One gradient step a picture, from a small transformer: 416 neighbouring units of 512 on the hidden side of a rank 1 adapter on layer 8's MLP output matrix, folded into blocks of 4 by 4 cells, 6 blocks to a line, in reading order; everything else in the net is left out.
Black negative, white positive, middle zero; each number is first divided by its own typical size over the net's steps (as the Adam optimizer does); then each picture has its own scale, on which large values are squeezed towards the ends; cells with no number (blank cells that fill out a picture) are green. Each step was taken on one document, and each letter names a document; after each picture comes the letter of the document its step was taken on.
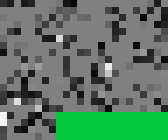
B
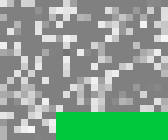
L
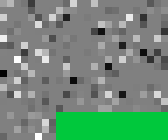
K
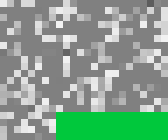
L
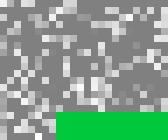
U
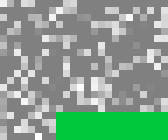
U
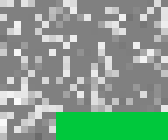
B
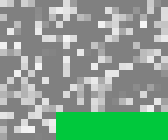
L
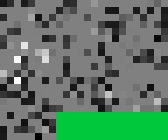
K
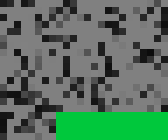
B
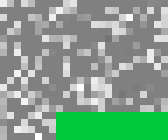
U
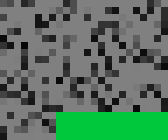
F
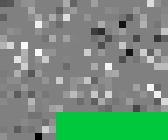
K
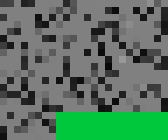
F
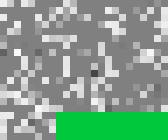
B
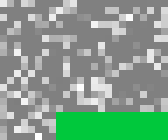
U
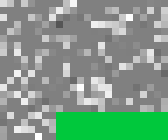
U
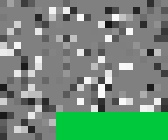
L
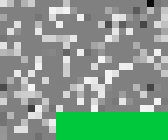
L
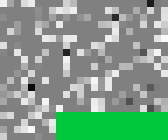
L
